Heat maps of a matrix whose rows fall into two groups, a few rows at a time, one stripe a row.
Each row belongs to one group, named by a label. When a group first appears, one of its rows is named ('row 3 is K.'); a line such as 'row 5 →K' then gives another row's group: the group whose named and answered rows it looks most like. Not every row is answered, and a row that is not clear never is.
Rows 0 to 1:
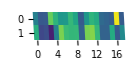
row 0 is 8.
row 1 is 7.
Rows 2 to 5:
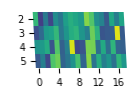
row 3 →8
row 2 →7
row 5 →8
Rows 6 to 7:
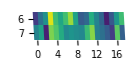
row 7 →8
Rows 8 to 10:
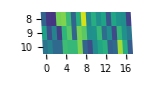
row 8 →8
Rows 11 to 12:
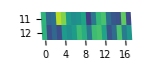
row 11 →8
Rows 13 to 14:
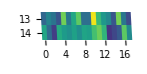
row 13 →7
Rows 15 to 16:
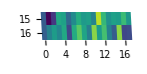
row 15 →8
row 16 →7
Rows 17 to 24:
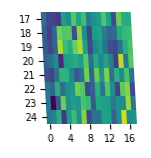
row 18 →8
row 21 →8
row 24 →7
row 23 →8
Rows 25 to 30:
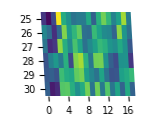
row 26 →7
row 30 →8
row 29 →8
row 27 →8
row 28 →7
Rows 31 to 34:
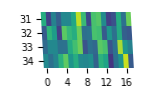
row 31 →7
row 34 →8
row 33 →7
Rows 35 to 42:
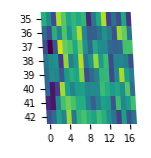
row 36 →7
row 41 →8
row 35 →8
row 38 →7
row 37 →8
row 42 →7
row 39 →7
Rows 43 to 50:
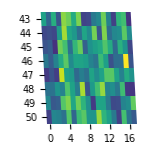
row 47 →8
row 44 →8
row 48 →7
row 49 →8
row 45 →8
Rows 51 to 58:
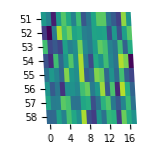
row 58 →7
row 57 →8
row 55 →7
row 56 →7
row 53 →7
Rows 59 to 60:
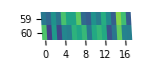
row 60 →7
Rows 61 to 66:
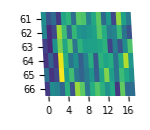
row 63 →8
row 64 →8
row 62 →8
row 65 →8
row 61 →7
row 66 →7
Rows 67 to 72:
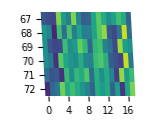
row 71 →7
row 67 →8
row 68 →8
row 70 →8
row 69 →7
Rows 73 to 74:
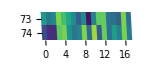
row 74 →8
